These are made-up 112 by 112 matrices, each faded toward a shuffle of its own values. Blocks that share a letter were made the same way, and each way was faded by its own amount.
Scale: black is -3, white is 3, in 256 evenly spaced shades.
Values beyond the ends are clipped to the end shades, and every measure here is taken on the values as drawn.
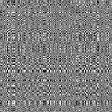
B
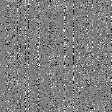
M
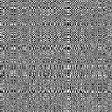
B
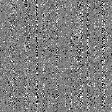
M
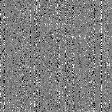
M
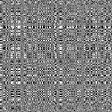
B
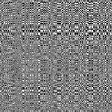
B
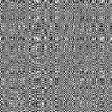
B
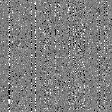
M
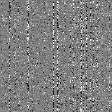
M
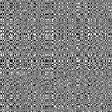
B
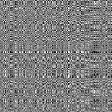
B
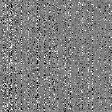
M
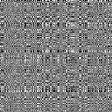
B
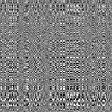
B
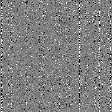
M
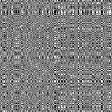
B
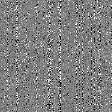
M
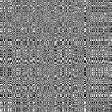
B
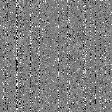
M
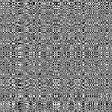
B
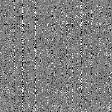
M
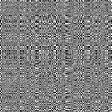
B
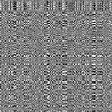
B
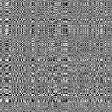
B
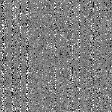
M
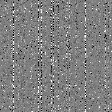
M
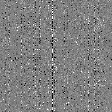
M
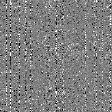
M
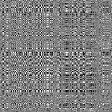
B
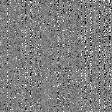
M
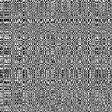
B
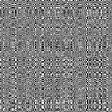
B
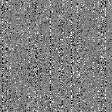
M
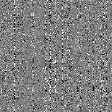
M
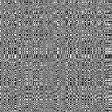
B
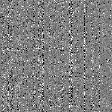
M
